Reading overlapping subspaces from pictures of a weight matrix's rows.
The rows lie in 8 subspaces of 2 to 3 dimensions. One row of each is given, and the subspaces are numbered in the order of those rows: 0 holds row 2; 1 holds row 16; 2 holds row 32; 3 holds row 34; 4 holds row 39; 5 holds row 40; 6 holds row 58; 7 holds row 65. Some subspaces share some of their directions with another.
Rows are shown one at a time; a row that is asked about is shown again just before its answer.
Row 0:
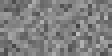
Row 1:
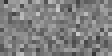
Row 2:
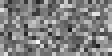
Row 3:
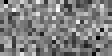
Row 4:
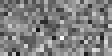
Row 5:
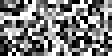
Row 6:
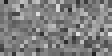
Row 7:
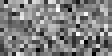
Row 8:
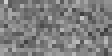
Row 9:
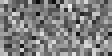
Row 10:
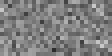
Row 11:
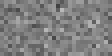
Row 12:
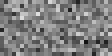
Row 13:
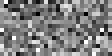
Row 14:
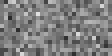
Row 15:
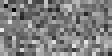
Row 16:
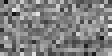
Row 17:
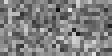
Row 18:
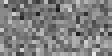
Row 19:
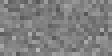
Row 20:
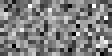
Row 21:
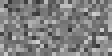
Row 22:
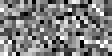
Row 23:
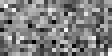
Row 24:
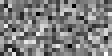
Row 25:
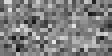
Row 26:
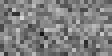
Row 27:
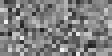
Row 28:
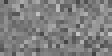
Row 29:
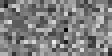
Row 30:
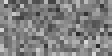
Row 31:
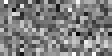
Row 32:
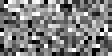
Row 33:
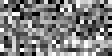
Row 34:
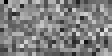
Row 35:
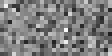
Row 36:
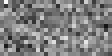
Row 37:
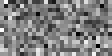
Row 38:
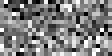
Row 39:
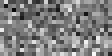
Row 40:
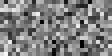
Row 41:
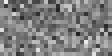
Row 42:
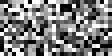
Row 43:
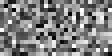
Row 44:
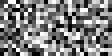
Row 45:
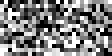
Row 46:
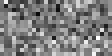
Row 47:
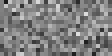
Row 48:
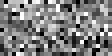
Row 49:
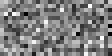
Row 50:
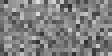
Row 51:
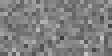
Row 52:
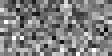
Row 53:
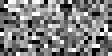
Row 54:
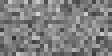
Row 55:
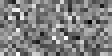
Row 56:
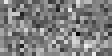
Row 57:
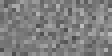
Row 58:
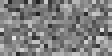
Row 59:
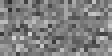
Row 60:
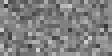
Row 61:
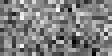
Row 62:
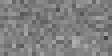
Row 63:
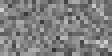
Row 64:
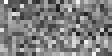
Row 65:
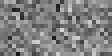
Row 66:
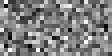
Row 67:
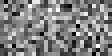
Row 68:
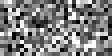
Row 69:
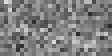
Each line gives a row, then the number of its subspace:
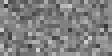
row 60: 6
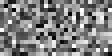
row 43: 4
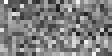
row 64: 3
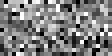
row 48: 1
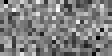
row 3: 5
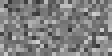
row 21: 0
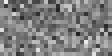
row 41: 6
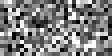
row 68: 0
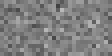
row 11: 7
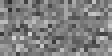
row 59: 6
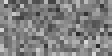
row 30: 7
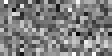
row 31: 2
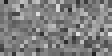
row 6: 4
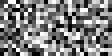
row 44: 7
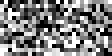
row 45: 3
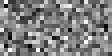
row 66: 6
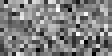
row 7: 1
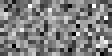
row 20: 5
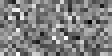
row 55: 7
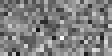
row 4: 1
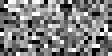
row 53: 2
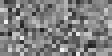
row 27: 2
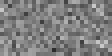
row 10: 5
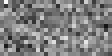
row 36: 6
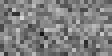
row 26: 7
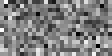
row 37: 7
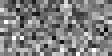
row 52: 2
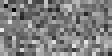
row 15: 4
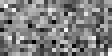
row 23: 4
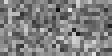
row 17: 0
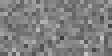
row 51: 1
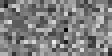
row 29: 4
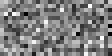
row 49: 1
